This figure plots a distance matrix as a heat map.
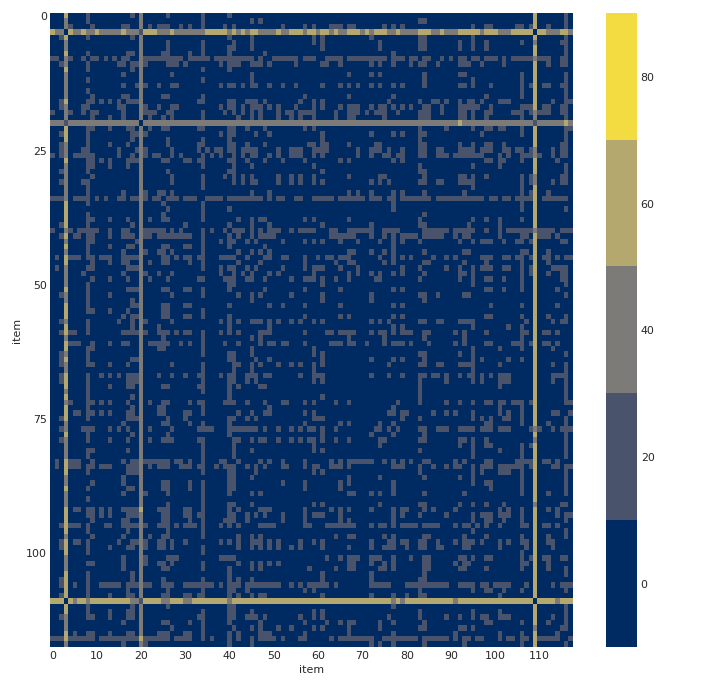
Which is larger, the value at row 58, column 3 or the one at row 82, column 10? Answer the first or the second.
the first
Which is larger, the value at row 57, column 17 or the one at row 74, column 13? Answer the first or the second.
the second
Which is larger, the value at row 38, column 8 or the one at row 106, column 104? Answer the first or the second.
the first
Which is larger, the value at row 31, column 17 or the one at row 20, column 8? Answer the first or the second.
the second
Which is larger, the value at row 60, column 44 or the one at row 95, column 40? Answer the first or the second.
the second
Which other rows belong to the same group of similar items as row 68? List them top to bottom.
0, 1, 2, 4, 5, 6, 7, 8, 9, 10, 11, 12, 13, 14, 15, 16, 17, 18, 19, 21, 22, 23, 24, 25, 26, 27, 28, 29, 30, 31, 32, 33, 34, 35, 36, 37, 38, 39, 40, 41, 42, 43, 44, 45, 46, 47, 48, 49, 50, 51, 52, 53, 54, 55, 56, 57, 58, 59, 60, 61, 62, 63, 64, 65, 66, 67, 69, 70, 71, 72, 73, 74, 75, 76, 77, 78, 79, 80, 81, 82, 83, 84, 85, 86, 87, 88, 89, 90, 91, 92, 93, 94, 95, 96, 97, 98, 99, 100, 101, 102, 103, 104, 105, 106, 107, 108, 110, 111, 112, 113, 114, 115, 116, 117
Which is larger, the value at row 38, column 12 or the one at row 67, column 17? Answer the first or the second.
the second
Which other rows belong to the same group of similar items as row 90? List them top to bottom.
0, 1, 2, 4, 5, 6, 7, 8, 9, 10, 11, 12, 13, 14, 15, 16, 17, 18, 19, 21, 22, 23, 24, 25, 26, 27, 28, 29, 30, 31, 32, 33, 34, 35, 36, 37, 38, 39, 40, 41, 42, 43, 44, 45, 46, 47, 48, 49, 50, 51, 52, 53, 54, 55, 56, 57, 58, 59, 60, 61, 62, 63, 64, 65, 66, 67, 68, 69, 70, 71, 72, 73, 74, 75, 76, 77, 78, 79, 80, 81, 82, 83, 84, 85, 86, 87, 88, 89, 91, 92, 93, 94, 95, 96, 97, 98, 99, 100, 101, 102, 103, 104, 105, 106, 107, 108, 110, 111, 112, 113, 114, 115, 116, 117
